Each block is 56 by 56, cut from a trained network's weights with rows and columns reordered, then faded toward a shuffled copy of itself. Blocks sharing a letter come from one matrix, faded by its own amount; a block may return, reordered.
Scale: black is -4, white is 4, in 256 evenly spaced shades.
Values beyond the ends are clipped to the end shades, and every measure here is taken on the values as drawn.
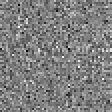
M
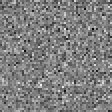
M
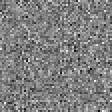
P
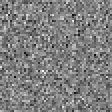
P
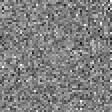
M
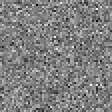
M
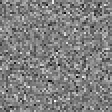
P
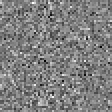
P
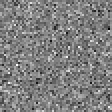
M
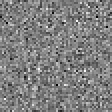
P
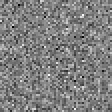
P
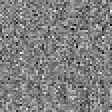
P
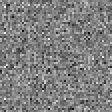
P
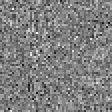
M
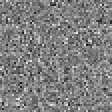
P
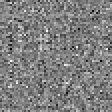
M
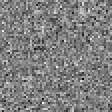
M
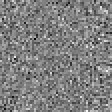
P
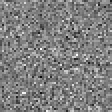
P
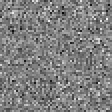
P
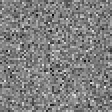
M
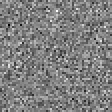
M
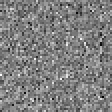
M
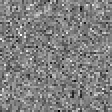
M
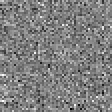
M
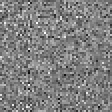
M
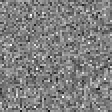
M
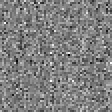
P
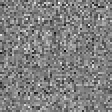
P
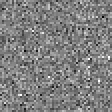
M
